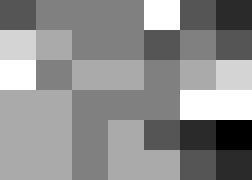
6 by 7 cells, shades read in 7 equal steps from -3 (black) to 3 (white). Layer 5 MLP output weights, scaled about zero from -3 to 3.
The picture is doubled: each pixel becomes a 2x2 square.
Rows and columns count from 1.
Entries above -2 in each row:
6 7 7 7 5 6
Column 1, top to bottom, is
-1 2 3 1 1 1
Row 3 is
3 0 1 1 0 1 2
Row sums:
-1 1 8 8 -3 1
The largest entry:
3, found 4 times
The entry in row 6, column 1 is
1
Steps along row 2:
down down same down up down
